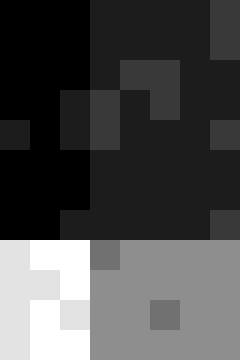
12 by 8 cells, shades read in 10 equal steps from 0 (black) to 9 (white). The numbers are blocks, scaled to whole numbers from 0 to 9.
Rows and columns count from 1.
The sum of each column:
33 35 38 29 29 29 28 32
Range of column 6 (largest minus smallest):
4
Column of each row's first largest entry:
8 8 5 4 4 4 4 8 2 3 2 2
